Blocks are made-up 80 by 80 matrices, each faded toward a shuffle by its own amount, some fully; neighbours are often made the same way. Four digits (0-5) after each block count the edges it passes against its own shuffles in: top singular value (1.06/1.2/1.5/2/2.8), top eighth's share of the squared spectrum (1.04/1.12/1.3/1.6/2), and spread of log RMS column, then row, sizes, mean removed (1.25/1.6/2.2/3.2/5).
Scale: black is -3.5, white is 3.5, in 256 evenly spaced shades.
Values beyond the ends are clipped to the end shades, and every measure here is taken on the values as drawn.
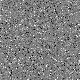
0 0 0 0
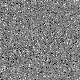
1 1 0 0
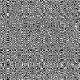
5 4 3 3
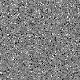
3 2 1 1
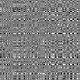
5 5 3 4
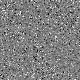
0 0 0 0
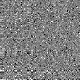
4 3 2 2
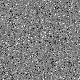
1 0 0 0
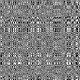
5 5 4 4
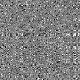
4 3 2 2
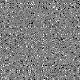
4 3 2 2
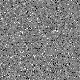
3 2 0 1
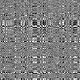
5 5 3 4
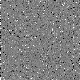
3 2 1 0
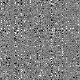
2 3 3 2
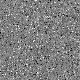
1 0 0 0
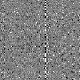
4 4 2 1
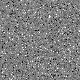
2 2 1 0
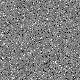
1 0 0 0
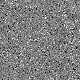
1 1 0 0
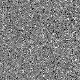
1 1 2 0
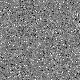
0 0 0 0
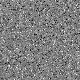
2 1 0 0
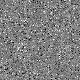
2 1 0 0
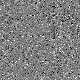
3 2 0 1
